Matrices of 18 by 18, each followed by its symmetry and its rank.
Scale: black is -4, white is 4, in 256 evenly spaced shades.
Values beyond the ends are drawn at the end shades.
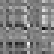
antisymmetric, rank two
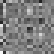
neither, rank three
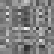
neither, rank three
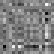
antisymmetric, rank two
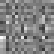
neither, rank three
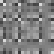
symmetric, rank two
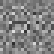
neither, rank three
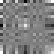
symmetric, rank two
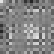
symmetric, rank two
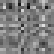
neither, rank three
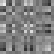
symmetric, rank two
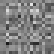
neither, rank three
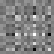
symmetric, rank two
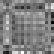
antisymmetric, rank two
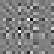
antisymmetric, rank two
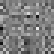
neither, rank three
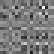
neither, rank three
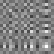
symmetric, rank two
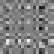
antisymmetric, rank two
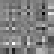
antisymmetric, rank two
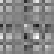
symmetric, rank two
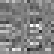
neither, rank three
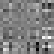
antisymmetric, rank two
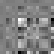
symmetric, rank two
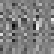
neither, rank three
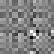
symmetric, rank two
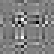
antisymmetric, rank two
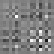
symmetric, rank two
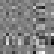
antisymmetric, rank two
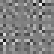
antisymmetric, rank two
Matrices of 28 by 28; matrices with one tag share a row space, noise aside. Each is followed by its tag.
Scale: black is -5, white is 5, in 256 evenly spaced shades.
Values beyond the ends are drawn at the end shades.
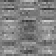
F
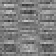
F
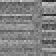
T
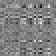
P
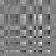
P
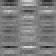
F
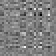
P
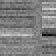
T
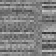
T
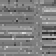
T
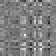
P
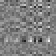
P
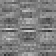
F
